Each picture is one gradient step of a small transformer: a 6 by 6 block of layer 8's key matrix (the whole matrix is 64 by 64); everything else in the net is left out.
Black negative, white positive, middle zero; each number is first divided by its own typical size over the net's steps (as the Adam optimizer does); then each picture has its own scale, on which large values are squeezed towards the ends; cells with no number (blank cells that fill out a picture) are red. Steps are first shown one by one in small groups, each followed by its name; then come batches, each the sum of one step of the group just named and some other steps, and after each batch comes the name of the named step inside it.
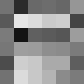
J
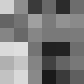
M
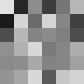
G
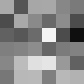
G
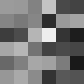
M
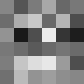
J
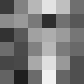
J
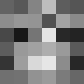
J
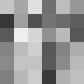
G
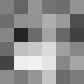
J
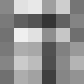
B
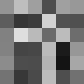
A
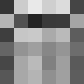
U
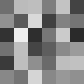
B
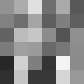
B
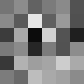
A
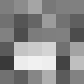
A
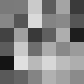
A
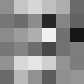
B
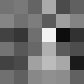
A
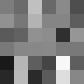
U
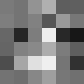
A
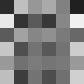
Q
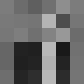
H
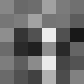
H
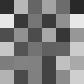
Q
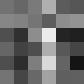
H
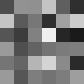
Q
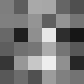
H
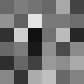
H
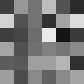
Q
